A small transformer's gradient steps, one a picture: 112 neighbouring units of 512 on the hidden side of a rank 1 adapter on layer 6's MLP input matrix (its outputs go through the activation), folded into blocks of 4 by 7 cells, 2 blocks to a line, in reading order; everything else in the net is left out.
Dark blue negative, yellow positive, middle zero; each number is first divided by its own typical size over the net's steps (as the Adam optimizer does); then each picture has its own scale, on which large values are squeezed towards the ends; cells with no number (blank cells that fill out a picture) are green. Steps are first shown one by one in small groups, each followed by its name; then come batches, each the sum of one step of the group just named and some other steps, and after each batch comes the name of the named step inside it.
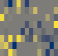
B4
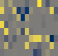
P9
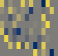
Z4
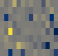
Z4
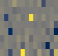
P9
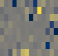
P9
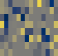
P9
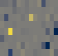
P9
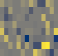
Z4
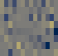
Z4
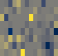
B4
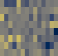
B4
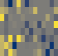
B4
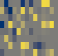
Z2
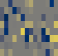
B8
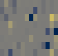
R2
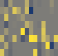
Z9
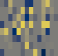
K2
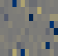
R2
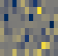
B8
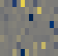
B8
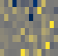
Z9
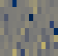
B8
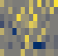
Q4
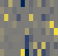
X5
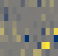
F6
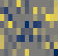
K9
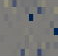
X5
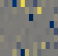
X5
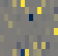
X5
